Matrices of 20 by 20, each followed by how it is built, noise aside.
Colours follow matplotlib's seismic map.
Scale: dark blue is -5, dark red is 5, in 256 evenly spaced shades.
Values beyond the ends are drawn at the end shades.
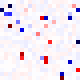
sparse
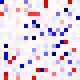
sparse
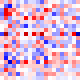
low rank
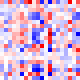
low rank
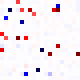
sparse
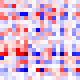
low rank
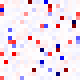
sparse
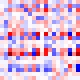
low rank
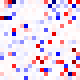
sparse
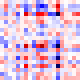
low rank
